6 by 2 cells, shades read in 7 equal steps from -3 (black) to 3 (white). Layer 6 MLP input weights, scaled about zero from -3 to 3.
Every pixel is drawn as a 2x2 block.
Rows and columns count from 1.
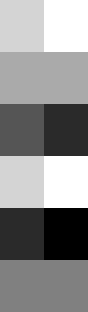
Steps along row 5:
down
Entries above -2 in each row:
2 2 1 2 0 2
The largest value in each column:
2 3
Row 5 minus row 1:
-4 -6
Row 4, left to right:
2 3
